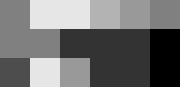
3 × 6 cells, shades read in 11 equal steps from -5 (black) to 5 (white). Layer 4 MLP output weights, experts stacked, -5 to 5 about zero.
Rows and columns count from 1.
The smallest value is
-5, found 2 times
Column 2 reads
4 0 4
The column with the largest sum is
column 2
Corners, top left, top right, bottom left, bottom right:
0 0 -2 -5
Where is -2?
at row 3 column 1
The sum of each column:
-2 8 2 -4 -5 -10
